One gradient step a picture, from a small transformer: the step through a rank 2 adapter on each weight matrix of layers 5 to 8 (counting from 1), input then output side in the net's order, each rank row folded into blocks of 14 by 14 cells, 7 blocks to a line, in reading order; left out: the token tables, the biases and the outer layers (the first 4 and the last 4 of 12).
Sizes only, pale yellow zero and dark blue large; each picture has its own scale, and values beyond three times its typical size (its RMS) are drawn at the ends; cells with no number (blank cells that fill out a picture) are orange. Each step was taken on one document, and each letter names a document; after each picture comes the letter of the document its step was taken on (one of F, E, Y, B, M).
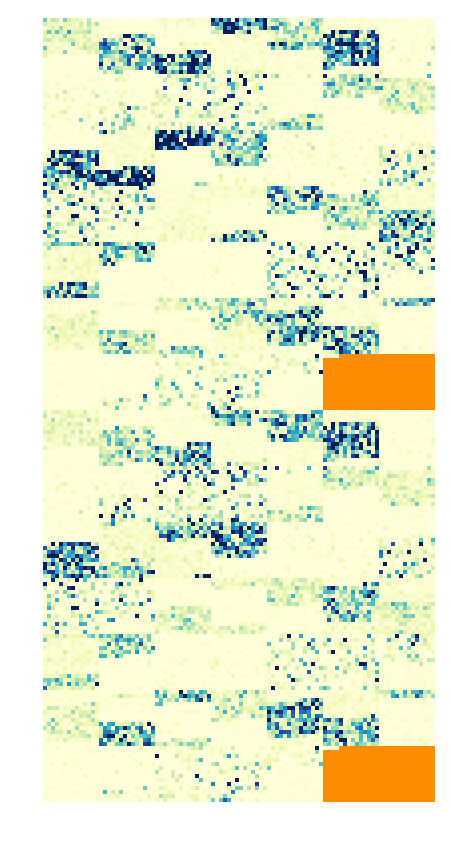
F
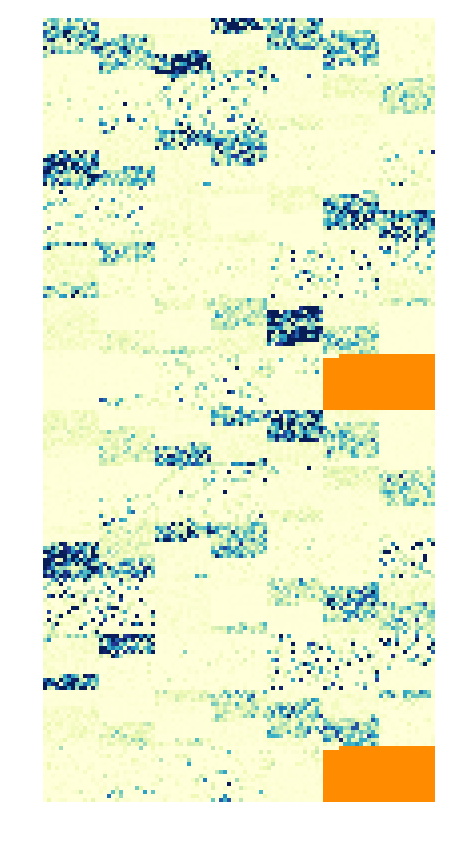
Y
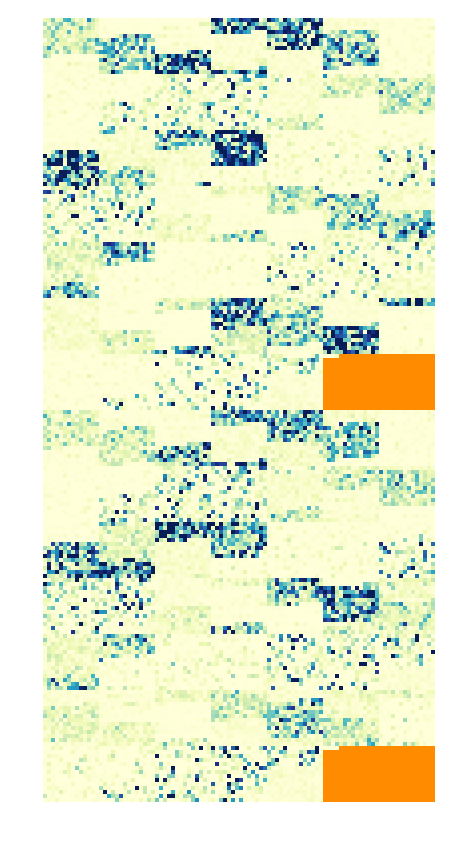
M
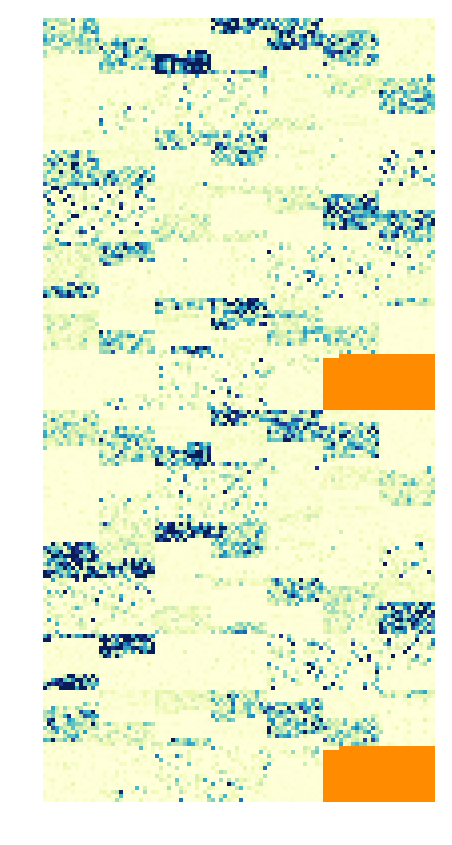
Y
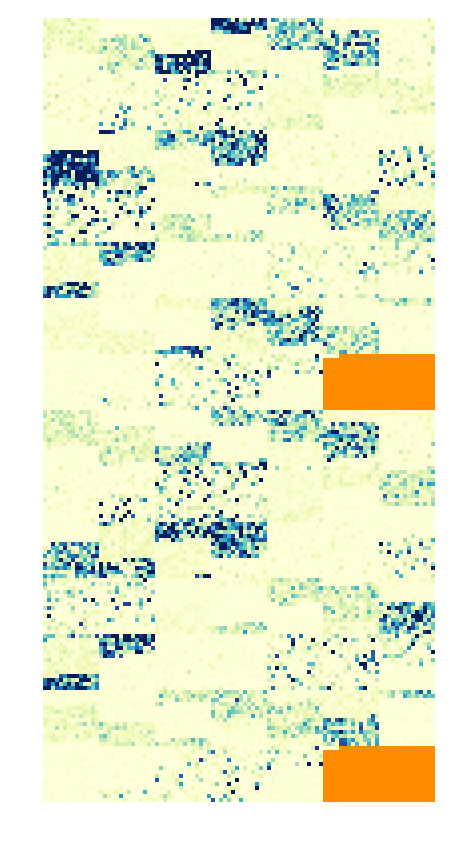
F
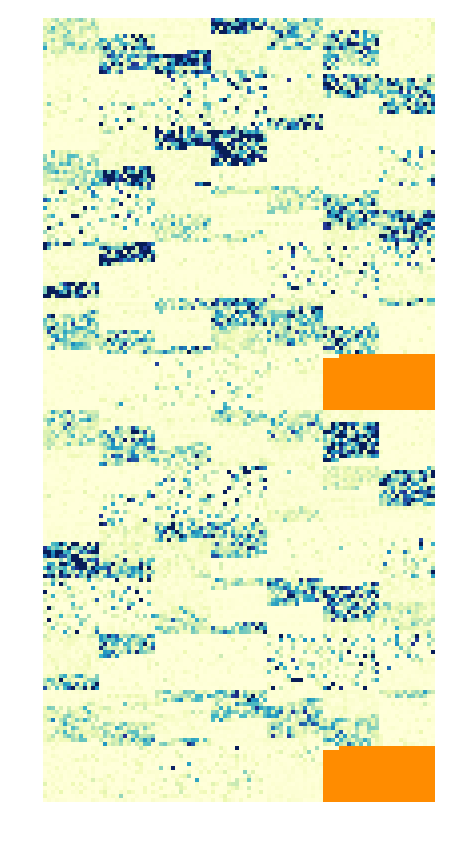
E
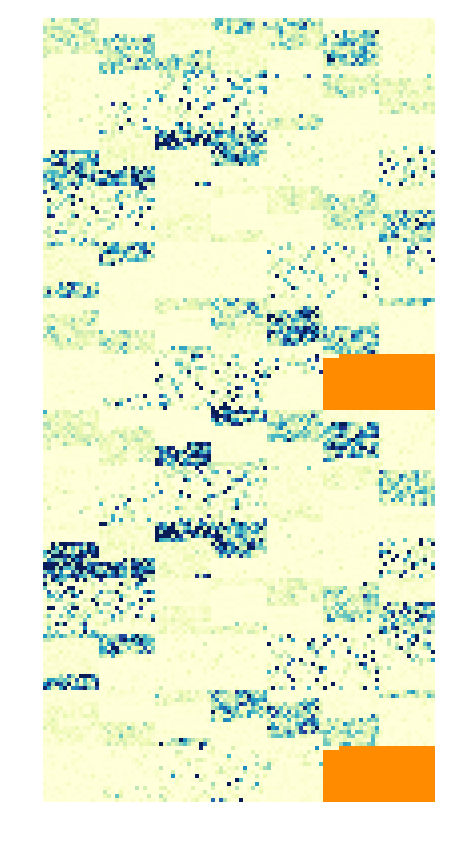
F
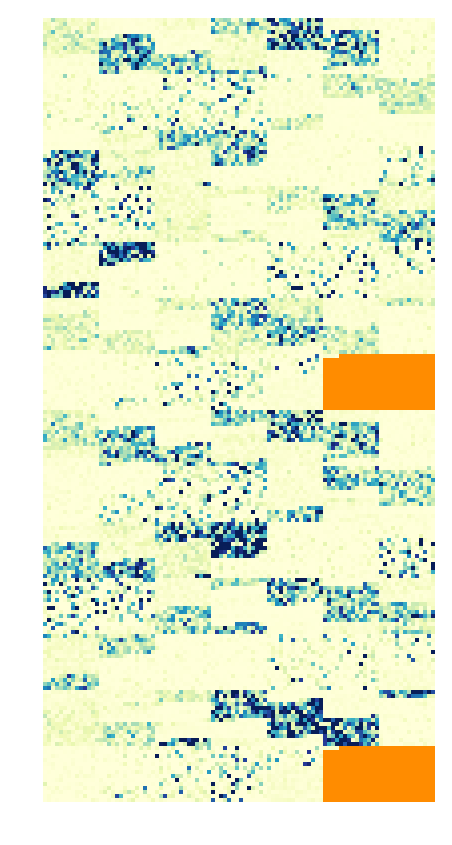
E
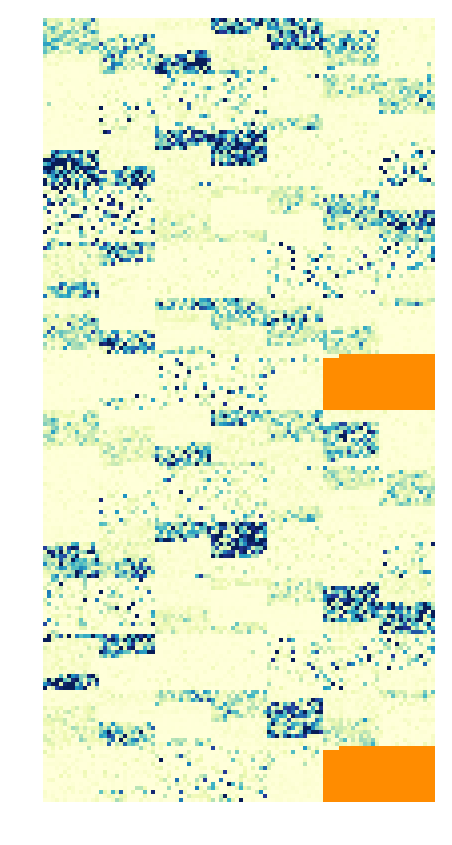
Y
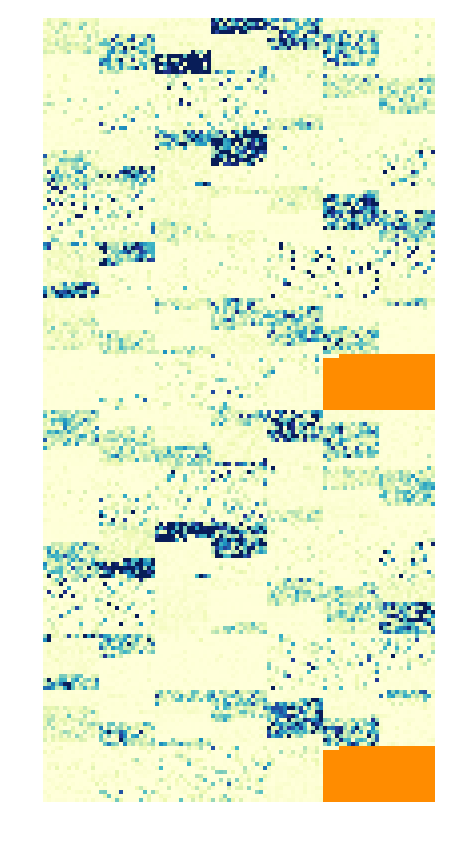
Y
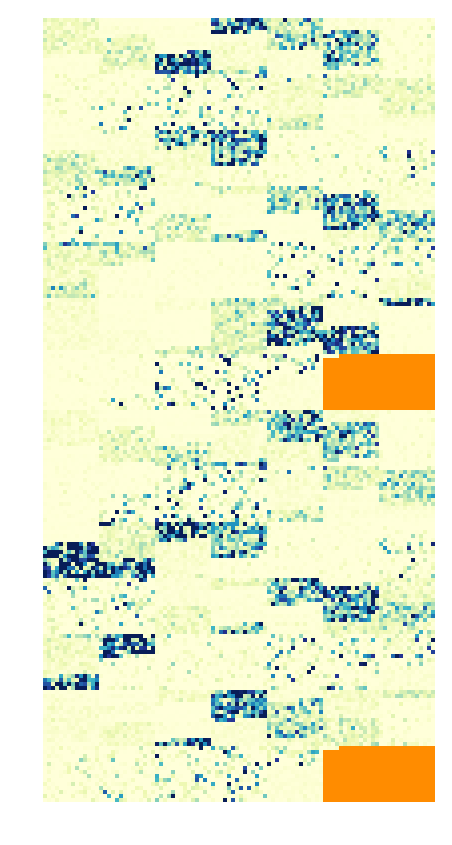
M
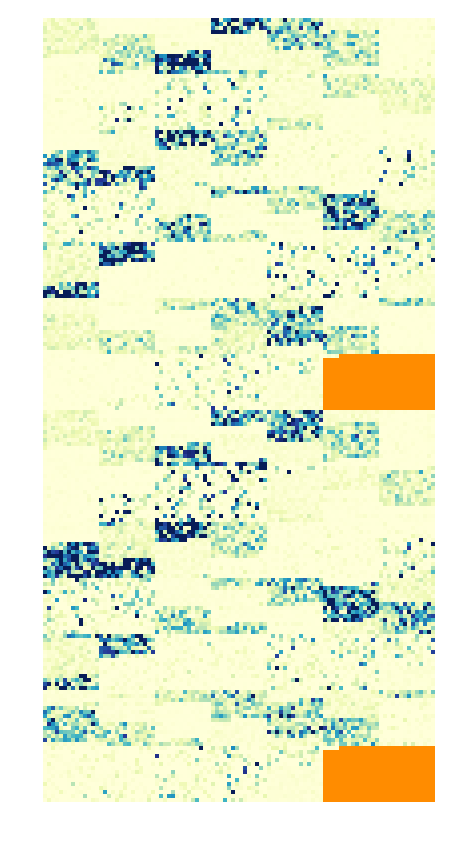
M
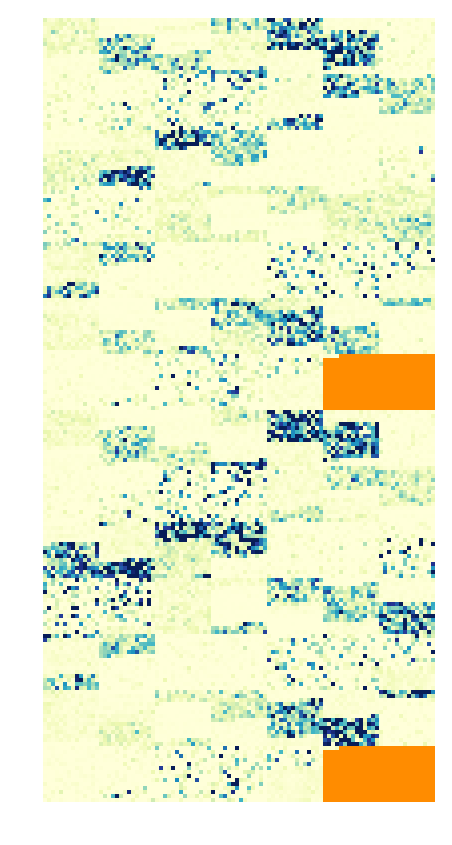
E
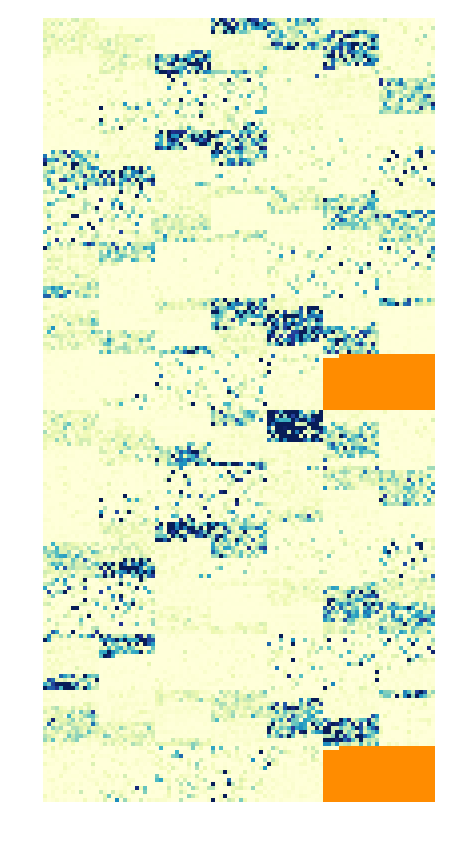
Y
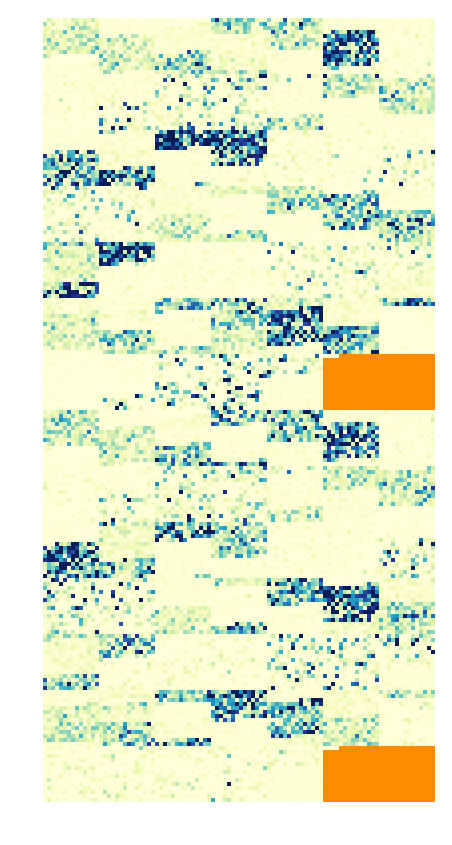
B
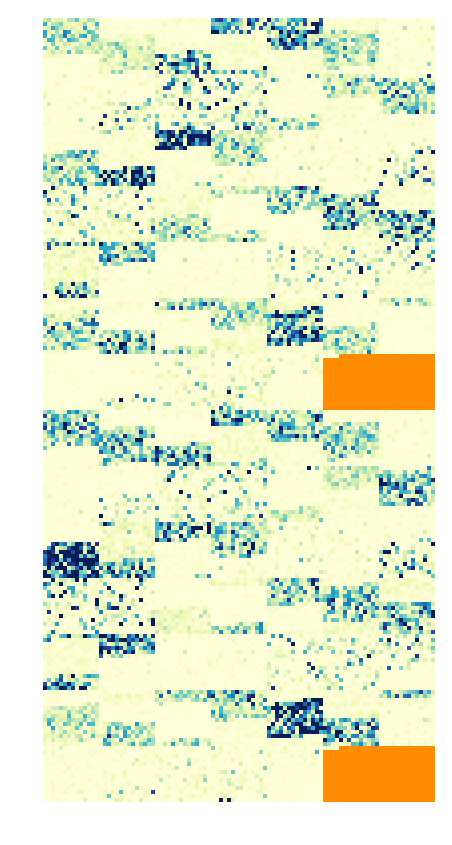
Y
